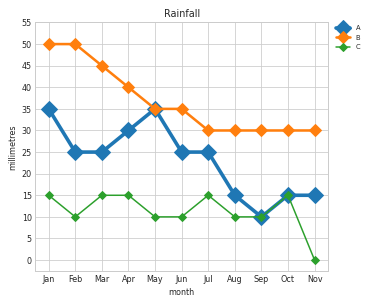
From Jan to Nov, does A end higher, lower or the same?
lower
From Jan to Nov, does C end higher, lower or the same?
lower
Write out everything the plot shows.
Title: Rainfall
x-axis: month, ticks Jan Feb Mar Apr May Jun Jul Aug Sep Oct Nov
y-axis: millimetres, ticks 0 5 10 15 20 25 30 35 40 45 50 55
Legend: A, B, C
Values:
A: 35 25 25 30 35 25 25 15 10 15 15
B: 50 50 45 40 35 35 30 30 30 30 30
C: 15 10 15 15 10 10 15 10 10 15 0
